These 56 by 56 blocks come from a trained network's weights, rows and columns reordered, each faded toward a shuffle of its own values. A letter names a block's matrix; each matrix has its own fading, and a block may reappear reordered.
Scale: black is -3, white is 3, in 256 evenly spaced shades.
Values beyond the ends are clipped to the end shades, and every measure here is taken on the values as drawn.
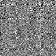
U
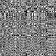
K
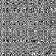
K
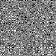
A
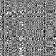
K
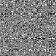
A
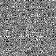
A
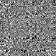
A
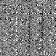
U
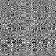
K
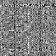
U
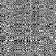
K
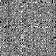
U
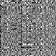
K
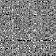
U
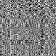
K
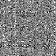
U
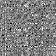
U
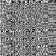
K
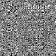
A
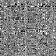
U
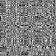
K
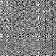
K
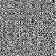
U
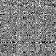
U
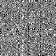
U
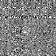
U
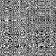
K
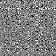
A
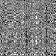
K
